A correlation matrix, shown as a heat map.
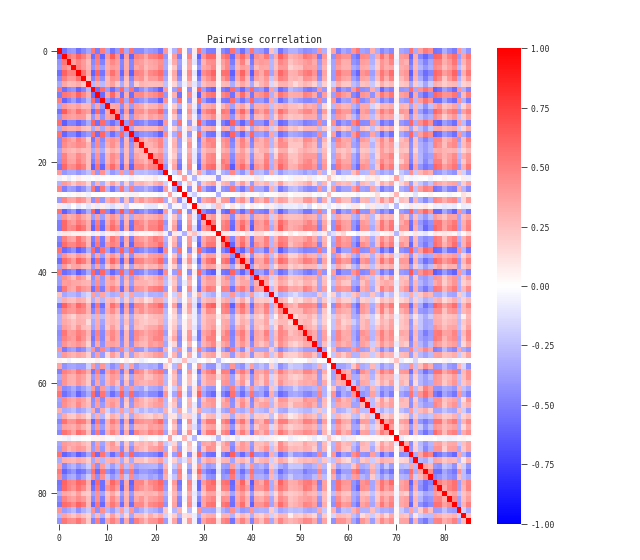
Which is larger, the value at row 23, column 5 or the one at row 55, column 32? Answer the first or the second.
the second
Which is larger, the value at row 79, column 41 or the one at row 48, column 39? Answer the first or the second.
the first
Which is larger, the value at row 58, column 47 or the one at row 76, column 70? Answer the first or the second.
the first
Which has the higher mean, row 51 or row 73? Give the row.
51
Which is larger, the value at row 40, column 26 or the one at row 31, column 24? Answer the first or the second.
the second
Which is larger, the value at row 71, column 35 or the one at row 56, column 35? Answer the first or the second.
the first
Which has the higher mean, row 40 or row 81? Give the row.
81
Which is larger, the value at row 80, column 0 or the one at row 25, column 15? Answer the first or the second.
the second
